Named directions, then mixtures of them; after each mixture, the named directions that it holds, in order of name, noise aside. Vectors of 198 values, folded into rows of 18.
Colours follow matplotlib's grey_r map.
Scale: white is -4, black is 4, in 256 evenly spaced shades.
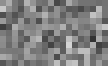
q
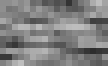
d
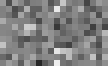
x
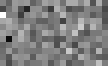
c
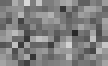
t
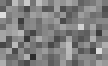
c, t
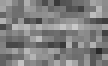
d, q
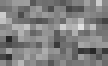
c, d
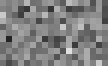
c, q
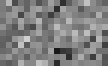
t, x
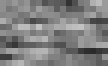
d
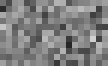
q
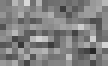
d, t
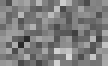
t, x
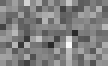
q, t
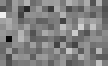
c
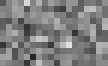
t, x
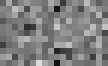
x
